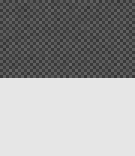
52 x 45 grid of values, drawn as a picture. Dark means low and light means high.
The table splits into 2 rows of 1 panel. Panel 1,1: low, checkered. Panel 2,1: very high, flat.
